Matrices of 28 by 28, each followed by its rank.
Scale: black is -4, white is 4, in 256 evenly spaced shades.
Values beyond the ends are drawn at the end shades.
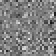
five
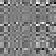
two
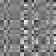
two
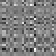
two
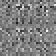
five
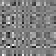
two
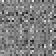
five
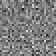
five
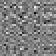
five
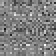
five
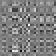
two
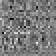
five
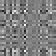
two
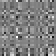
two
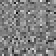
five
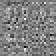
five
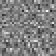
five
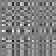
two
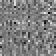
five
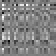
two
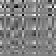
two
